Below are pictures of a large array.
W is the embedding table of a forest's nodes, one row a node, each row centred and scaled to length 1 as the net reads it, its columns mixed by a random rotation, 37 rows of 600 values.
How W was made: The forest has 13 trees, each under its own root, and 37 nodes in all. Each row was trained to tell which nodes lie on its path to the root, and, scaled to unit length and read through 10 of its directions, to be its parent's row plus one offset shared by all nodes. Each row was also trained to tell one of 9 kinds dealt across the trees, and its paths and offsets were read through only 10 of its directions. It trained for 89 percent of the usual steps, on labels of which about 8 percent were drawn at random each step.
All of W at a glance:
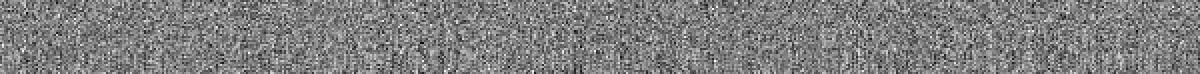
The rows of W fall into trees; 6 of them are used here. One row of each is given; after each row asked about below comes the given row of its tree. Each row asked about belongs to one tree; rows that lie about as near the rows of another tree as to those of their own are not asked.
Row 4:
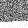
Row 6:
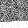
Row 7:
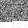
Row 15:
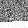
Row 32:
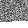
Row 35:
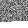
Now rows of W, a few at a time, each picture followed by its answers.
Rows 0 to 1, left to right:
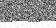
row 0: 35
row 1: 32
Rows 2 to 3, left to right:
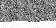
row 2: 6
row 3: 6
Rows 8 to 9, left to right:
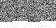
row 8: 7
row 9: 15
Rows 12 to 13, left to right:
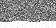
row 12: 15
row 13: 4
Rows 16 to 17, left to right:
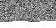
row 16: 32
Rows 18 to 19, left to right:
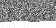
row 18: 6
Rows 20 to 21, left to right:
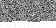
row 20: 6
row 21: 15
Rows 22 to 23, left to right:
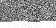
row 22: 35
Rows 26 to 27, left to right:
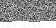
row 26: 15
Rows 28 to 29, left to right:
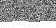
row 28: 7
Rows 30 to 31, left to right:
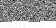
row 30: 6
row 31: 7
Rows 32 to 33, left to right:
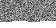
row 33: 7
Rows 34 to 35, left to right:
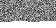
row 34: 32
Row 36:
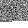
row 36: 35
